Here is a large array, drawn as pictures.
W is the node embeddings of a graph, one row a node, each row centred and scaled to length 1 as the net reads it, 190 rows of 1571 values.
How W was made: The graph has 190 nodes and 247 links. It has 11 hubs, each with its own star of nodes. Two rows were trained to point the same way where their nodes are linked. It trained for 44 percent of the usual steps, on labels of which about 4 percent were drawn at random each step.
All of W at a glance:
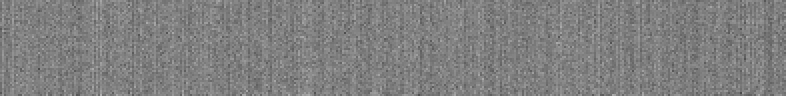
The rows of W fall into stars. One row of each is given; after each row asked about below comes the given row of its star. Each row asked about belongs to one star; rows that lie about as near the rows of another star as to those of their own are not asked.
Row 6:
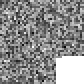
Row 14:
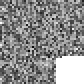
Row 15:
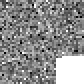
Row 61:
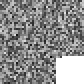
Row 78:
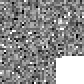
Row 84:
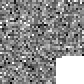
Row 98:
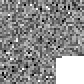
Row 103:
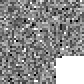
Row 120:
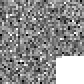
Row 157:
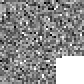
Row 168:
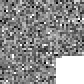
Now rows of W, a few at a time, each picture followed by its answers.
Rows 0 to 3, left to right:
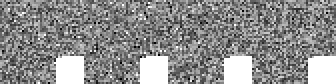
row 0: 103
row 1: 61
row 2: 98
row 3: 6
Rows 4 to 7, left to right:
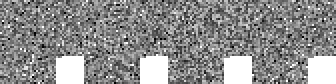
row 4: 78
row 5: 61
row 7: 103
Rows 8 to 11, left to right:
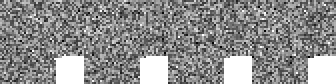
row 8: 120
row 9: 6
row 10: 61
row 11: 84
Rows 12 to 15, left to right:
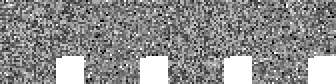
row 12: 84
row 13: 14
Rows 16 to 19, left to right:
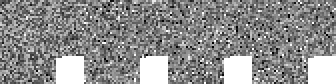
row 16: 61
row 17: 120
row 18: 6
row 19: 15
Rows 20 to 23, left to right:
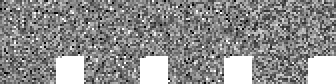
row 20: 6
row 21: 78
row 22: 120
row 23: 15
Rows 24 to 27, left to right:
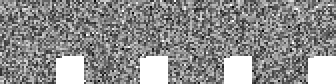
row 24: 157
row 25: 120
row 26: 15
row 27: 61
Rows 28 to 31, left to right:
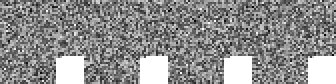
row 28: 168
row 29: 14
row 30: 103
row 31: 78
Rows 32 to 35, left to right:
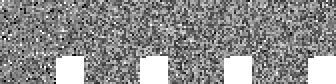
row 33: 98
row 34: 6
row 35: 84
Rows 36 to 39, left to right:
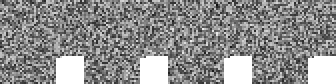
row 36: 168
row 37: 103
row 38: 6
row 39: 61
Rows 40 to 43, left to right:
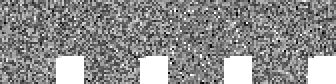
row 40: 120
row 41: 120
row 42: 78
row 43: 14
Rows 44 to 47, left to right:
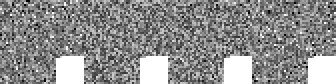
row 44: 120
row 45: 120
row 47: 168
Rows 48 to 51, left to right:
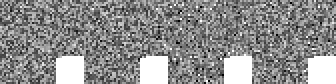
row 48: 6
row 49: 61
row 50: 84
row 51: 84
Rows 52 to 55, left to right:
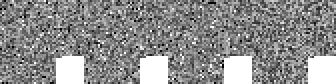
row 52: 6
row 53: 157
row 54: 168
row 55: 98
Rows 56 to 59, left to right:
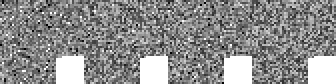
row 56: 15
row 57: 157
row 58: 61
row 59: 6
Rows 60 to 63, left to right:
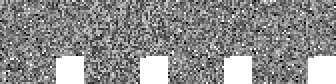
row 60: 98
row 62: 78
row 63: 14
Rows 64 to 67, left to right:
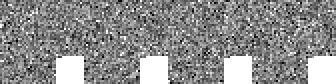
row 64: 84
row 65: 157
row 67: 157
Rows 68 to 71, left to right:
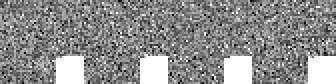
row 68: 14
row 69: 157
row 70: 98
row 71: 61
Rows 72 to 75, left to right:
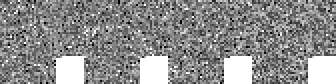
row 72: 168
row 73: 168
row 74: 6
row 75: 168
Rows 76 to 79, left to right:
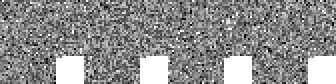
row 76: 61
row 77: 61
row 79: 6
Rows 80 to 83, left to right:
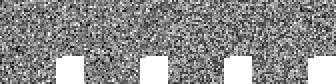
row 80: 6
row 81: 15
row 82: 61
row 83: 103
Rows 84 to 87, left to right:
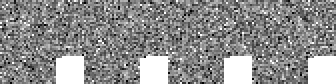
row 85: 103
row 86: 78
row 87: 157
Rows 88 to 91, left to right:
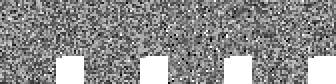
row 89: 168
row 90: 15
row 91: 14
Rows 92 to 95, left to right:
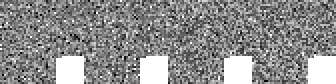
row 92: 15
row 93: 84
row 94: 98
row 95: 103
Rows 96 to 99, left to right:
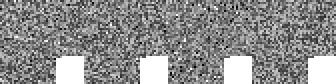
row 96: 168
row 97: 78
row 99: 84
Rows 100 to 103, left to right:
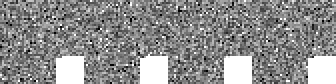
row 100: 103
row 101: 168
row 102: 120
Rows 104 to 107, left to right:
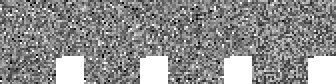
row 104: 120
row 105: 157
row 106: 103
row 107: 61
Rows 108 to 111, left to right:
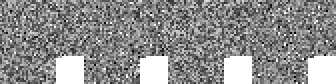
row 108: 120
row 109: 157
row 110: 15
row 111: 84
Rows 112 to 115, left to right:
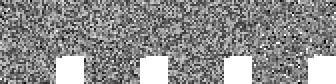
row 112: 14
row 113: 120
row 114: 78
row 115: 168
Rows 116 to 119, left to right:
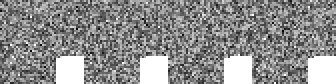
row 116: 168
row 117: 120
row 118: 14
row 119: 157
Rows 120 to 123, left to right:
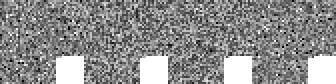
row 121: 157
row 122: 168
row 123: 14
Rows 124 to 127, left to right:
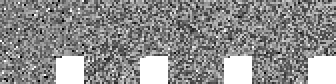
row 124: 98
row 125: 103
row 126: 103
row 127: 61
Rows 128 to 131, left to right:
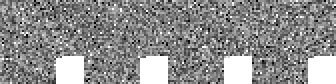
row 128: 157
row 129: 98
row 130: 120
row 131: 6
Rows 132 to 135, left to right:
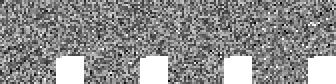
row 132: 6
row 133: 98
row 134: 14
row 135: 78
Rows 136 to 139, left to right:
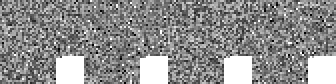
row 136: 61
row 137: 168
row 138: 6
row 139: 120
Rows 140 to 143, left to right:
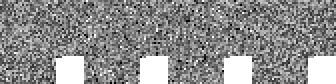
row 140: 6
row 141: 61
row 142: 120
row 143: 120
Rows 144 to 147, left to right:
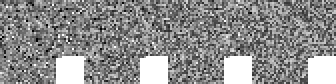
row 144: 15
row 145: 78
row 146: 120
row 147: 157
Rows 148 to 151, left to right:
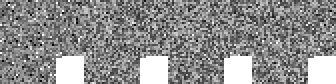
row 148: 84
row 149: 157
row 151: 120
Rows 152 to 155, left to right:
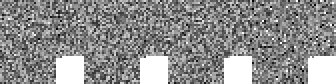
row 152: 84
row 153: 103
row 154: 78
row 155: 6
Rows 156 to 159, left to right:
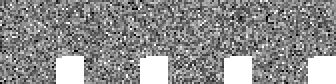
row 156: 15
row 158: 15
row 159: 78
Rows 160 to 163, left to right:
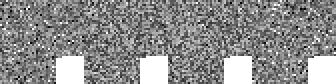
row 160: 15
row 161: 78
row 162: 61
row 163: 157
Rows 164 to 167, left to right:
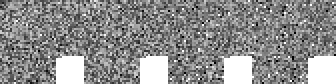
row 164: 61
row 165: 157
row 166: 103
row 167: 84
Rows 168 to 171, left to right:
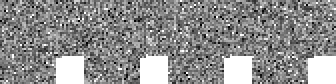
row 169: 157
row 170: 103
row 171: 120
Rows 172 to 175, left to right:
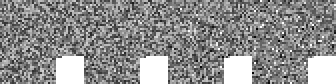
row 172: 98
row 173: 103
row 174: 84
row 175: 78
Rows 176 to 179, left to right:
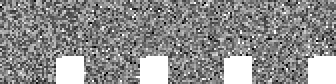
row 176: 15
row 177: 103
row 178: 61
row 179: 157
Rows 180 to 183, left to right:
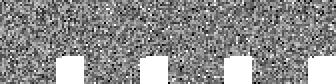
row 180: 6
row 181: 157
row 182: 15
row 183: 6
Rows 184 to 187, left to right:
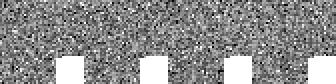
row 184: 6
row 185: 120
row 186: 6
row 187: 61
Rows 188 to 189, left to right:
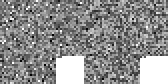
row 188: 84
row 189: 61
